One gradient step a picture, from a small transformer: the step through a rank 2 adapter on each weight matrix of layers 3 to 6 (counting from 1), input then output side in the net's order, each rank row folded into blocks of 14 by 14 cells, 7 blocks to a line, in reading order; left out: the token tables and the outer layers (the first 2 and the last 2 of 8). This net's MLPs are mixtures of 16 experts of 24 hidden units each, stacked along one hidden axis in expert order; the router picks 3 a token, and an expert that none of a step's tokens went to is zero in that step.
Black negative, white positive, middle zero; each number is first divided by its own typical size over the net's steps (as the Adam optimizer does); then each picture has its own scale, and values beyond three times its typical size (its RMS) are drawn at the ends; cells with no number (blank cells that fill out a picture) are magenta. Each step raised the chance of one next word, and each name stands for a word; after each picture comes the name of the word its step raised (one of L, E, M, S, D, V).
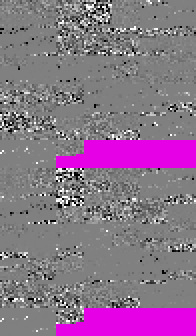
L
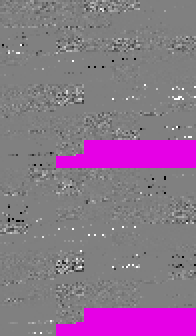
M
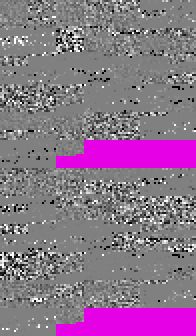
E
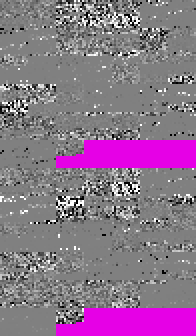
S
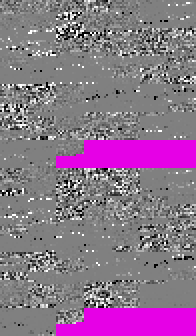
S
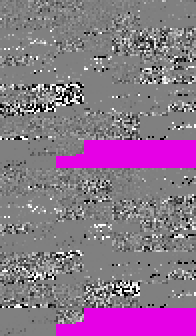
S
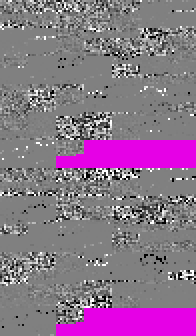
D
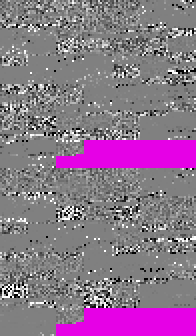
S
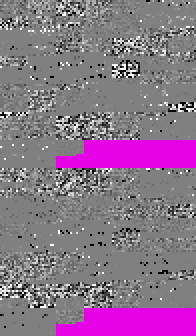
D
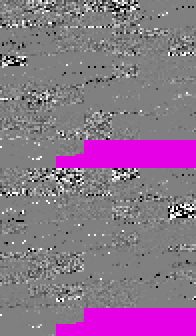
L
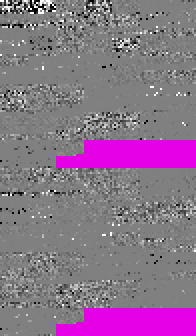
M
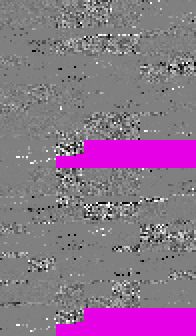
L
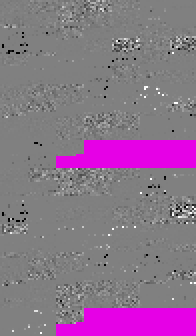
M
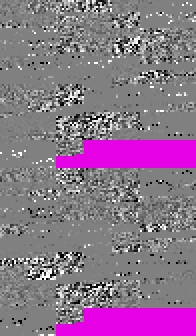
D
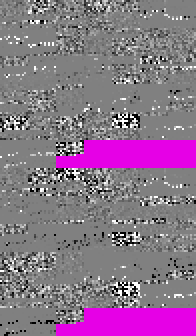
D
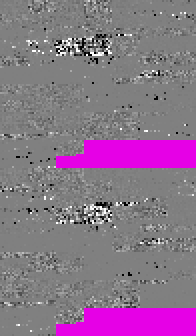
E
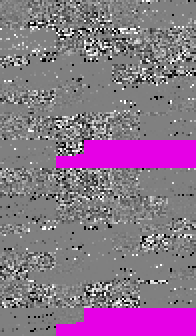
D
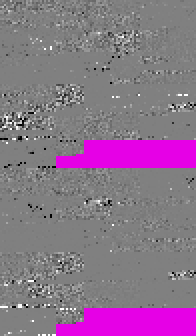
M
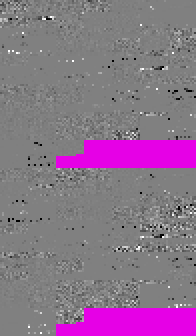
E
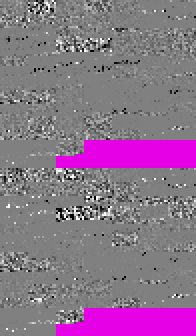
L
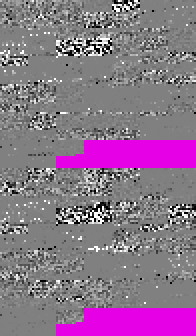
S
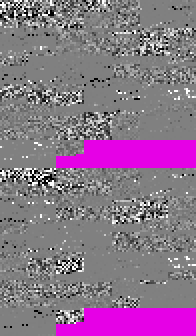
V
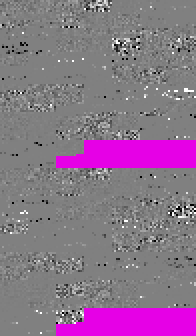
M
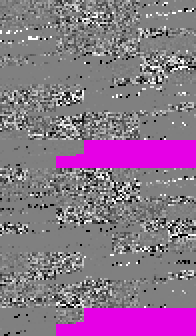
D
